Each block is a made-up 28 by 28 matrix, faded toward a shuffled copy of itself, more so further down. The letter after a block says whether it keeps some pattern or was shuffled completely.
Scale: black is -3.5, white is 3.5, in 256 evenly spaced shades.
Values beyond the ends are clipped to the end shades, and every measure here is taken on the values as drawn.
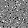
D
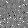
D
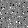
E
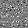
D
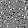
E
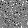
E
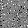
D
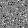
E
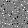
D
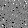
E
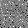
D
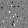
E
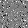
D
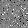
E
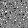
D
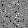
D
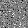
E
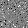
E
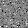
E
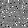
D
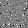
D
